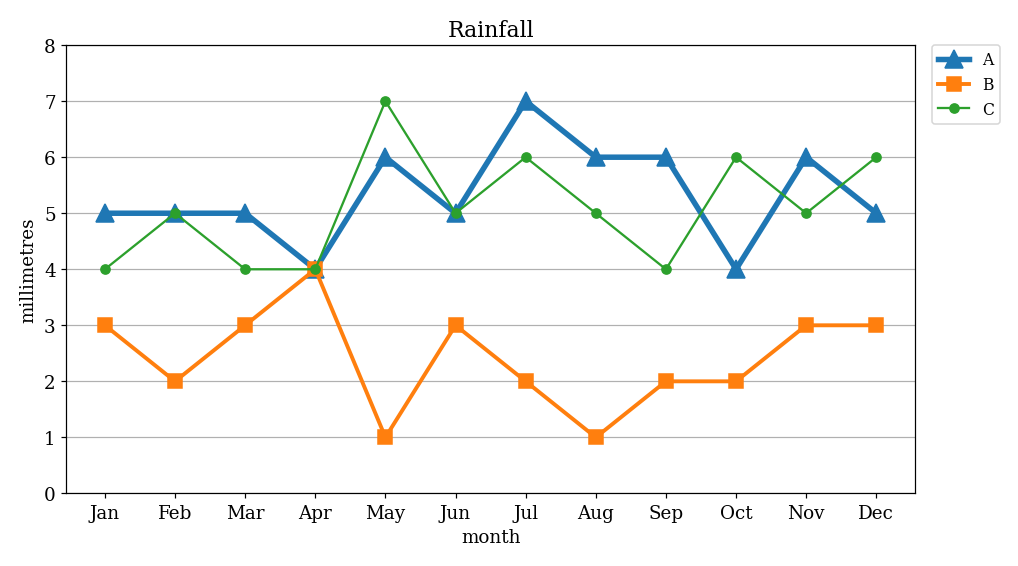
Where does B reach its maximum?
Apr
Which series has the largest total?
A
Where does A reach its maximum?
Jul
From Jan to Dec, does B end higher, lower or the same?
the same
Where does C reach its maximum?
May
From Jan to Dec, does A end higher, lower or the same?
the same
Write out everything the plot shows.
Title: Rainfall
x-axis: month, ticks Jan Feb Mar Apr May Jun Jul Aug Sep Oct Nov Dec
y-axis: millimetres, ticks 0 1 2 3 4 5 6 7 8
Legend: A, B, C
Values:
A: 5 5 5 4 6 5 7 6 6 4 6 5
B: 3 2 3 4 1 3 2 1 2 2 3 3
C: 4 5 4 4 7 5 6 5 4 6 5 6
